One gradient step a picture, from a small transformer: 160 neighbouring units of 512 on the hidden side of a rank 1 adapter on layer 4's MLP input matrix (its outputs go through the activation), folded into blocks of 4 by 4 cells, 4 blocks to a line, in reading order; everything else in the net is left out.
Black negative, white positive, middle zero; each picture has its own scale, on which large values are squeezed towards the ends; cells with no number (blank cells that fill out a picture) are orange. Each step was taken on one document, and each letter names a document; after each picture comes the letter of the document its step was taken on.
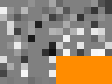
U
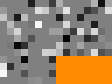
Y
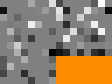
Y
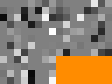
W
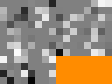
W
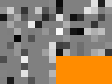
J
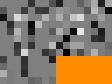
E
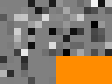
E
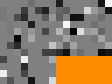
J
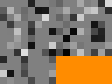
E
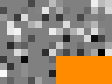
Y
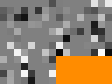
W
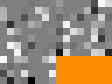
W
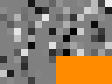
E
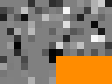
U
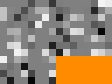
W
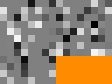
Y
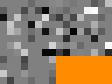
J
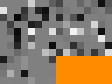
E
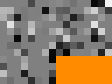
J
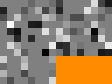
J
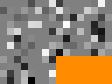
W
